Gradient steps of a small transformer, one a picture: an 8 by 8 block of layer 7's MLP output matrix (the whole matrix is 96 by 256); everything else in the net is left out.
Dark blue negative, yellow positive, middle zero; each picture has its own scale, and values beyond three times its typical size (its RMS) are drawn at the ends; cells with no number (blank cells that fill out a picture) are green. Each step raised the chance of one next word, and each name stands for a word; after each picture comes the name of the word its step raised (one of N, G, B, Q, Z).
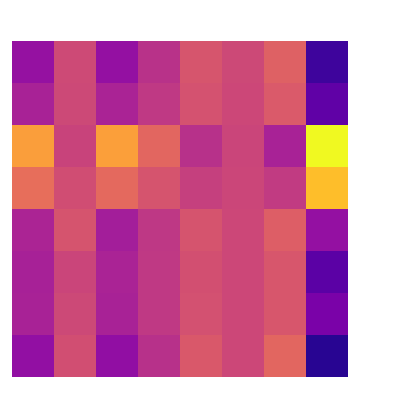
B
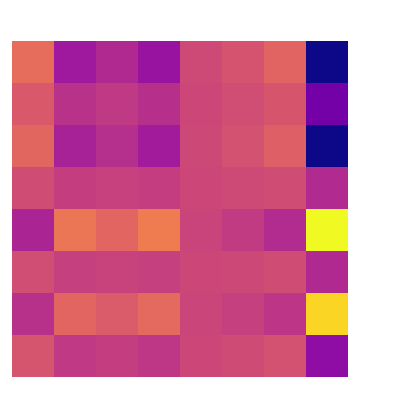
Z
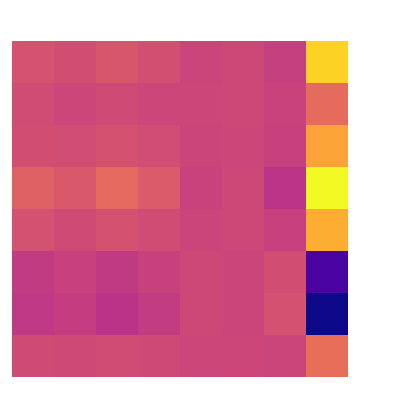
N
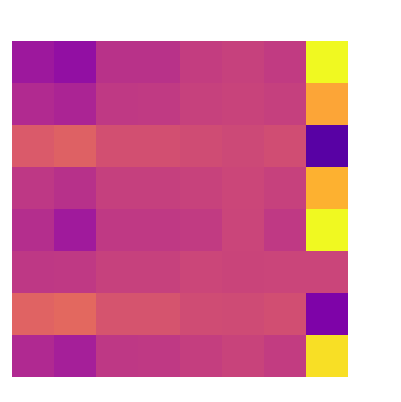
B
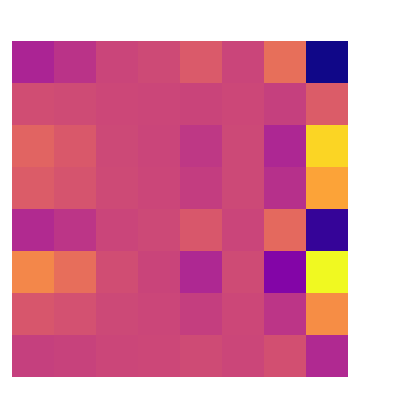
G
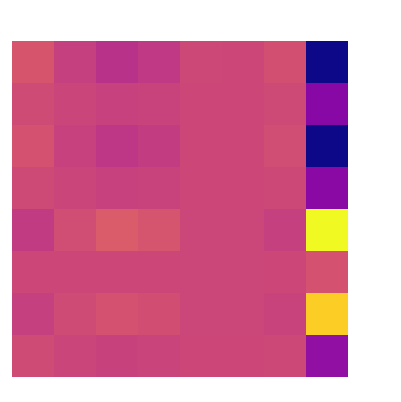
Z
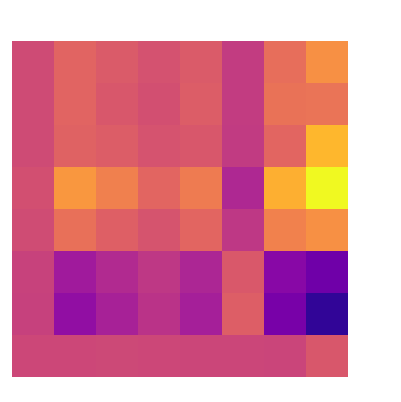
N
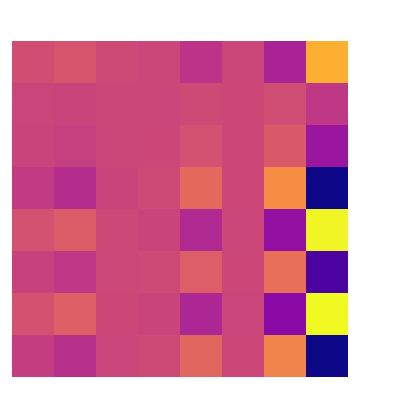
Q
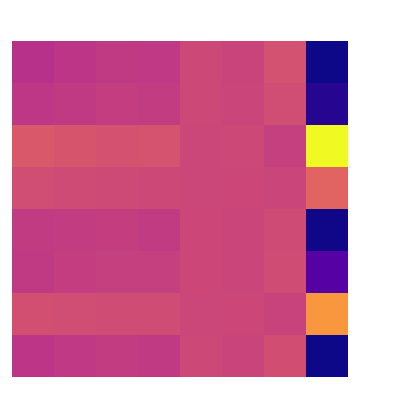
B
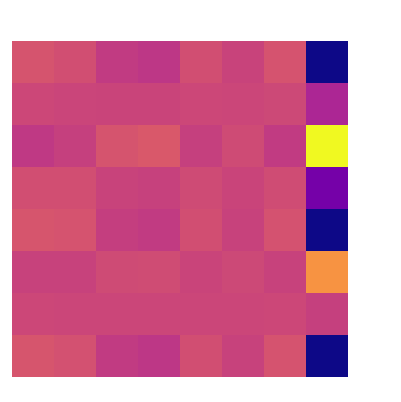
B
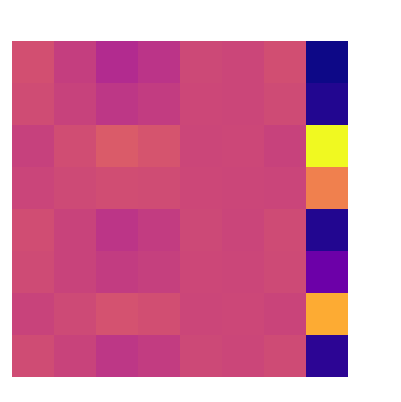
B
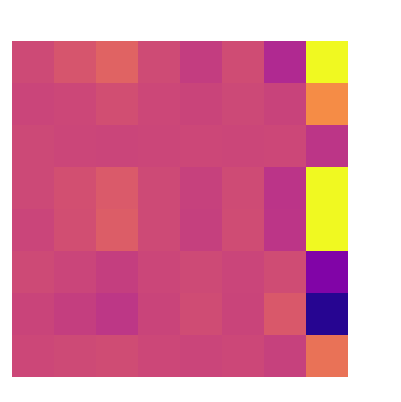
N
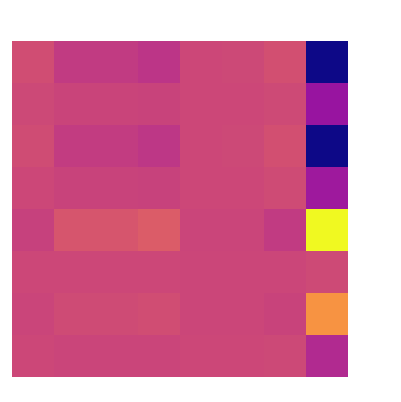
Z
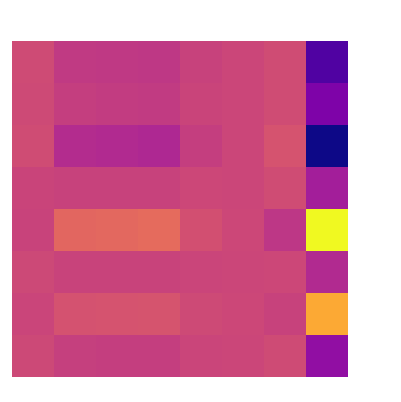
Z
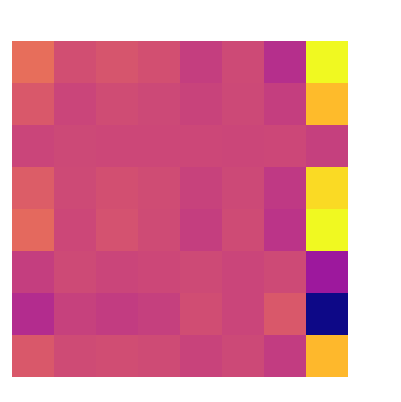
N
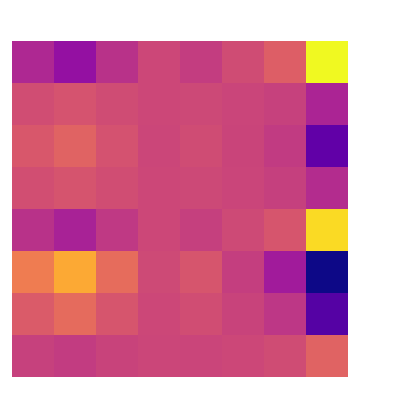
G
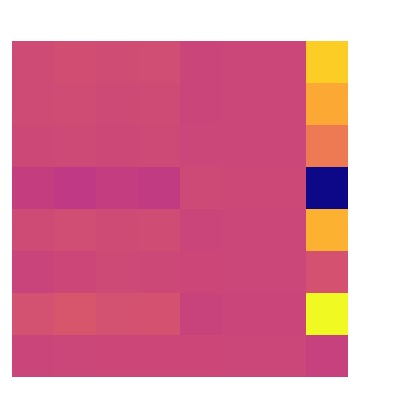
Q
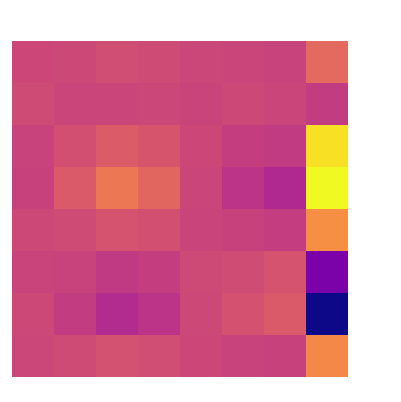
N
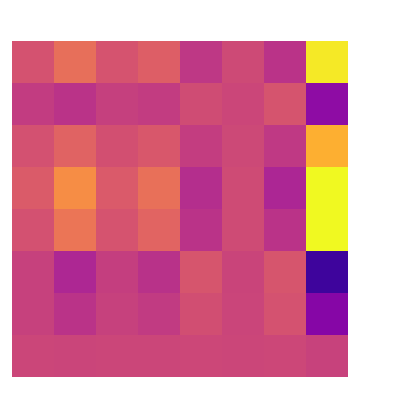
N
